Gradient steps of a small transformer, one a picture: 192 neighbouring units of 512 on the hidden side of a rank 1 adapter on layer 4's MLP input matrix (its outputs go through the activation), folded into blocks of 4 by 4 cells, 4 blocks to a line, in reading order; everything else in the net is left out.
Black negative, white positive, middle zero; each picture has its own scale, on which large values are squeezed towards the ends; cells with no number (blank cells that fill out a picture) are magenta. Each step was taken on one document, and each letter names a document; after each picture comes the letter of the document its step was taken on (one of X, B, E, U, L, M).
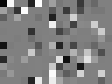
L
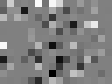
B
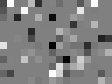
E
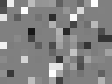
E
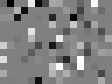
E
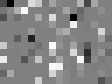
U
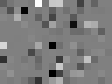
B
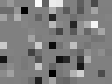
B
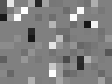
E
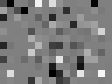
L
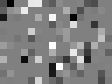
U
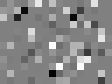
U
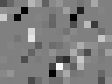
U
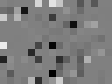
B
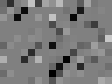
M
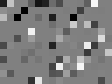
U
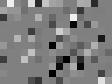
M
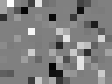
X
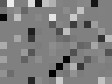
M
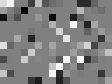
X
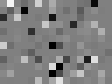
L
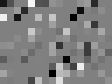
U
